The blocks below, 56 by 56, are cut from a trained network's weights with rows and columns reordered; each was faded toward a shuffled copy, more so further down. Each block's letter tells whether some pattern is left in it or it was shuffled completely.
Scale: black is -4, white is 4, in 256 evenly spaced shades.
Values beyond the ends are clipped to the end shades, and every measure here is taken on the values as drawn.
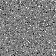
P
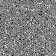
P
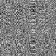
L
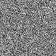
P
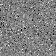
P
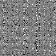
L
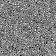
P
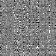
L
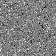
P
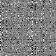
L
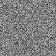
L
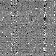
L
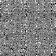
L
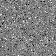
P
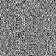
L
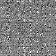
L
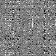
L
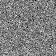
P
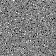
P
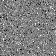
P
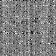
L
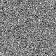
P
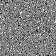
P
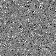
P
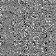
L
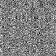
L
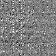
L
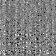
L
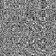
L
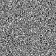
L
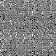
L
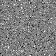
P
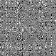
L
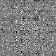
L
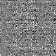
L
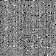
L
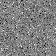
P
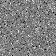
P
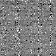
L
